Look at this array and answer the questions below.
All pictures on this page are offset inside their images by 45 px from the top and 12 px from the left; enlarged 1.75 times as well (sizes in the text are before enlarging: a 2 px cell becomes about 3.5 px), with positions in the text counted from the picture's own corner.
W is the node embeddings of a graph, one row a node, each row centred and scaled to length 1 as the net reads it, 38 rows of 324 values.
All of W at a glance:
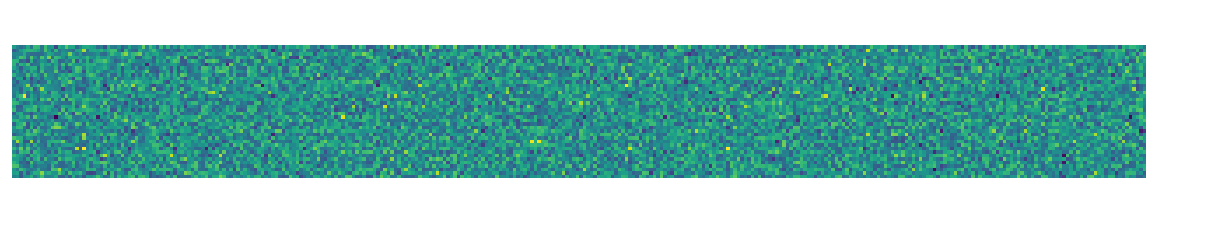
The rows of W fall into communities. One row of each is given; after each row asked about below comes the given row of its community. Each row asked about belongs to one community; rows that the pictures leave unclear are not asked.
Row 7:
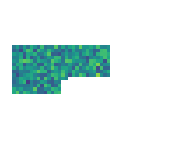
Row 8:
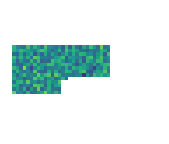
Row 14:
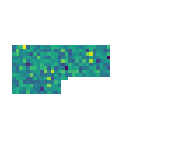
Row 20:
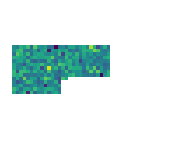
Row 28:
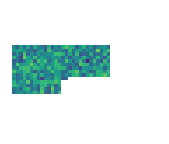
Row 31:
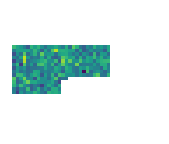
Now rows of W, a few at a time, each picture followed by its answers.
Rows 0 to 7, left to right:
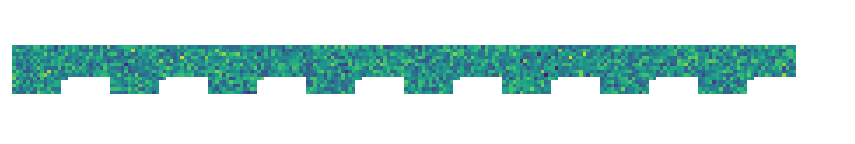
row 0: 8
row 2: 28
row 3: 14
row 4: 31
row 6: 7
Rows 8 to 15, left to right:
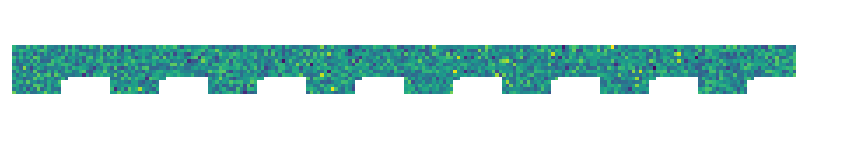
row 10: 28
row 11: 7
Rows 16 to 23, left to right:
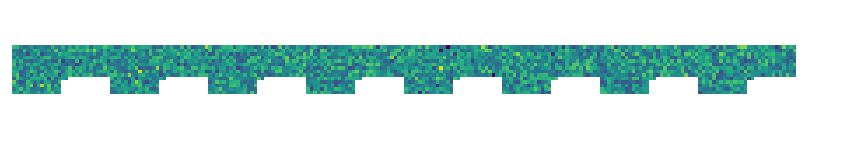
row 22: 14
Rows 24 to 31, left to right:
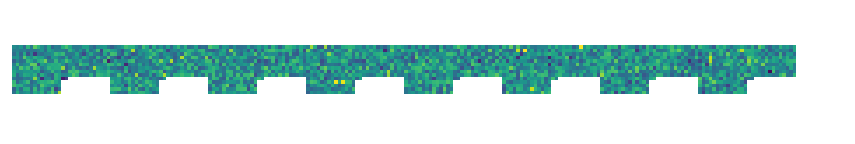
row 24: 28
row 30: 20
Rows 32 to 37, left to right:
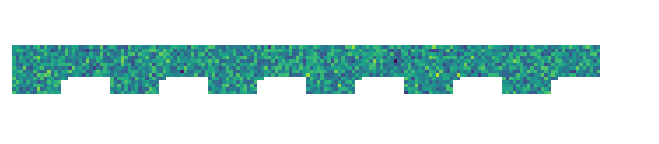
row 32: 8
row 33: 31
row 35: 20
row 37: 7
